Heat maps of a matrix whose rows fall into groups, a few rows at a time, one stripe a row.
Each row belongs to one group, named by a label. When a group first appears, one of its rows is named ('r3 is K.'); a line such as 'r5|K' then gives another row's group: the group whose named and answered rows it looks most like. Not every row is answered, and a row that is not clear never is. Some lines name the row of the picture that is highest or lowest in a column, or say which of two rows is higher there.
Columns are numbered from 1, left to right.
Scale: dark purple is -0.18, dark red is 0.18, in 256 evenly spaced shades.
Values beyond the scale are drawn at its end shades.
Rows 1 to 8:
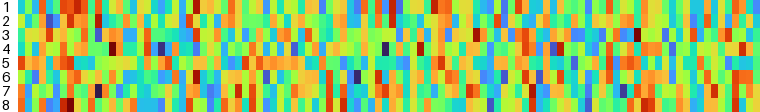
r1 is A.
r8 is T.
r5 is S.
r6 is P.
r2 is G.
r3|A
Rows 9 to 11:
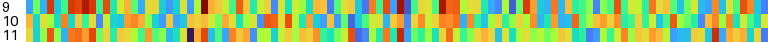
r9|A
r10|S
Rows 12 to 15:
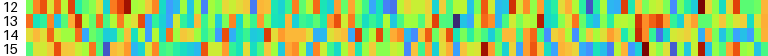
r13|T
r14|S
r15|A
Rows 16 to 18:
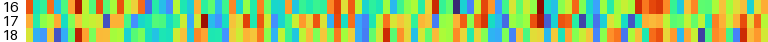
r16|T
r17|P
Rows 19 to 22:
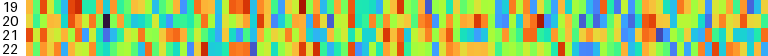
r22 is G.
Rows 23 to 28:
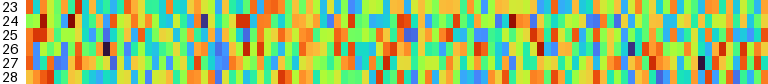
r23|S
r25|S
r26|P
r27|G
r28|S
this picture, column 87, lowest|26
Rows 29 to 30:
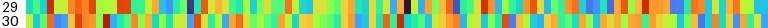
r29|A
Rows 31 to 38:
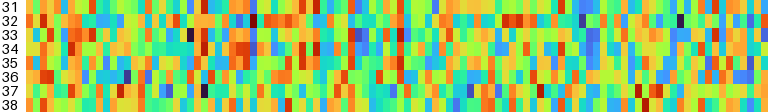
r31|G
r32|S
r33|G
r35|G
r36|S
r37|T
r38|T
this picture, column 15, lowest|36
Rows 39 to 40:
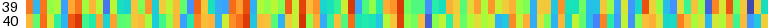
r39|G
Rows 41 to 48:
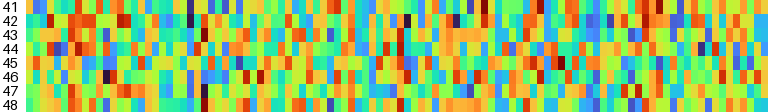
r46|P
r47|T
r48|A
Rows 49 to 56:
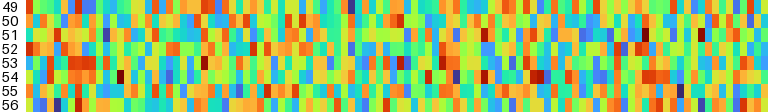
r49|S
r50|G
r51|A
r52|S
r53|A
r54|A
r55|S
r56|P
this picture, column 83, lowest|54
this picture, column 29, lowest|56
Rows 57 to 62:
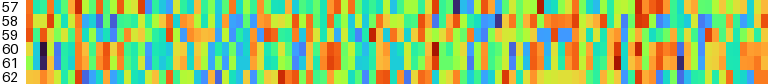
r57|T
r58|S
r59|S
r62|S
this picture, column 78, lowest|59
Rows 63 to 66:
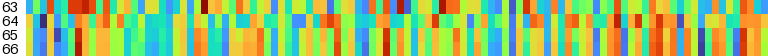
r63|A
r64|P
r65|P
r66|P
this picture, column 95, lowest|63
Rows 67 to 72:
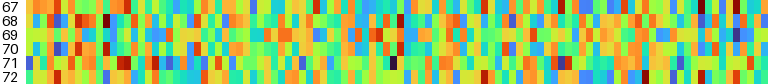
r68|G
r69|S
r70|G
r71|A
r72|A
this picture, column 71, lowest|72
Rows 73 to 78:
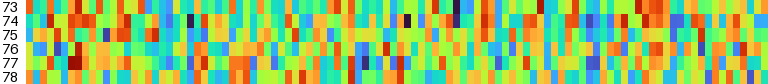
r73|T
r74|A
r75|A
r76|P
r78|G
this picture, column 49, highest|75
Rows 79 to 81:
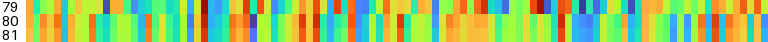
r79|P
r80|G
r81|G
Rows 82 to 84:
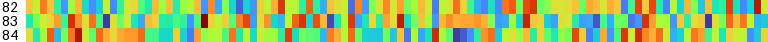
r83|A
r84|T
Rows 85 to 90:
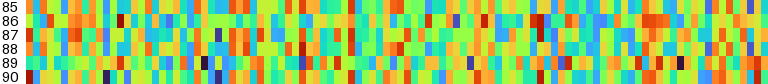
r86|A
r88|G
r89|P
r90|G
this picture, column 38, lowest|89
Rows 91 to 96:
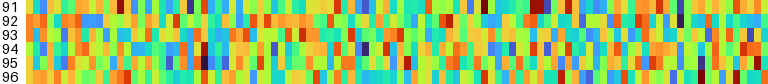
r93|G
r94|P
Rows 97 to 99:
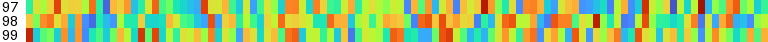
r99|S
